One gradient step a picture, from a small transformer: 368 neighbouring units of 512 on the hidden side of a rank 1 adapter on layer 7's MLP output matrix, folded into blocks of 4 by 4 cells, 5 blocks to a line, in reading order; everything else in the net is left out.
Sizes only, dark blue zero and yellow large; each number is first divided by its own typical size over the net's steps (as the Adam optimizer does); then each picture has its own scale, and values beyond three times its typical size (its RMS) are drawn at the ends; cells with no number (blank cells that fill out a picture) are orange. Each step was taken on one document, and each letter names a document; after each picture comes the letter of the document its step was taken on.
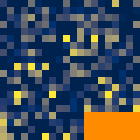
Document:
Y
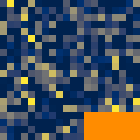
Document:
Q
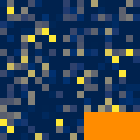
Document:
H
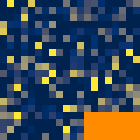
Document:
Q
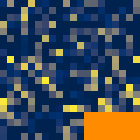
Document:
Q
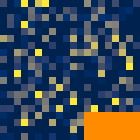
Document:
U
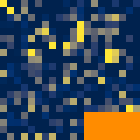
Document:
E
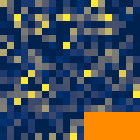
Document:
E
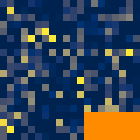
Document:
H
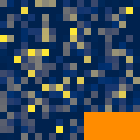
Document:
Y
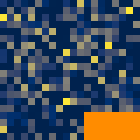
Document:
U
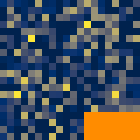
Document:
E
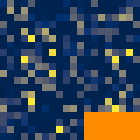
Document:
H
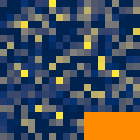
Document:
E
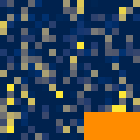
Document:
H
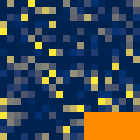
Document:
Q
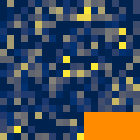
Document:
Y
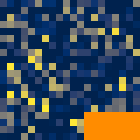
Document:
Y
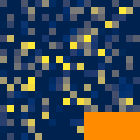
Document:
U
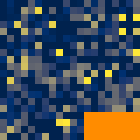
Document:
Q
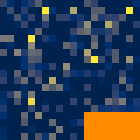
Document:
U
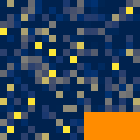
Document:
H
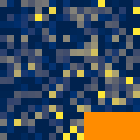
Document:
Y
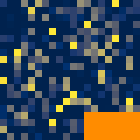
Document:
U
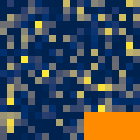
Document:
Q
